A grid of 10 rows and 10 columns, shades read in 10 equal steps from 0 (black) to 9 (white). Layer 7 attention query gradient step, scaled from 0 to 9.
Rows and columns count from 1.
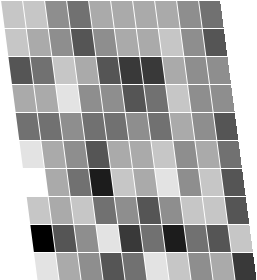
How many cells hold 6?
21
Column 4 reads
4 3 6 5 4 3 1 4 8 3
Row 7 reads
9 6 4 1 7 6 8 5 7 3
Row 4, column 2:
6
